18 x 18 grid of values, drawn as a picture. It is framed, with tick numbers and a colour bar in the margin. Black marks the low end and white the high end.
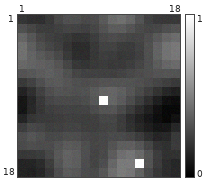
Ninth with the lowest average: middle right. Histogram: skewed, a long tail of high values. Grain: blotchy. Slope: none. Lone odd cells: 2, each higher than its neighbours.
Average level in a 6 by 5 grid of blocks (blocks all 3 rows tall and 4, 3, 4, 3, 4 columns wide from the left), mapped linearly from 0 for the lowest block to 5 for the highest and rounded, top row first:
22333
32224
23332
12320
23221
13352
